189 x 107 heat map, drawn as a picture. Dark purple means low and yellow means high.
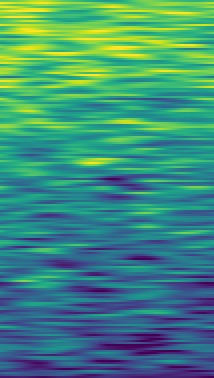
Grain: streaks across. Slope: up to the top. Ninth with the highest average: top left.
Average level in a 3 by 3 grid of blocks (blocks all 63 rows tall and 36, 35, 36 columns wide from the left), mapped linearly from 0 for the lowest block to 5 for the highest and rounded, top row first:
5 5 4 | 2 2 2 | 1 0 0
